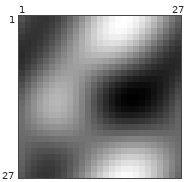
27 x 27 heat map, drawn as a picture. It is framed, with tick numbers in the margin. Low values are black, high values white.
The top right is the roughest part. The top middle is the ninth with the highest average. No single row or column stands out from its neighbours. No overall slope runs across the table. The ninth with the lowest average is the middle right. No lone cell stands out from its neighbours. No regular stripes run through it.
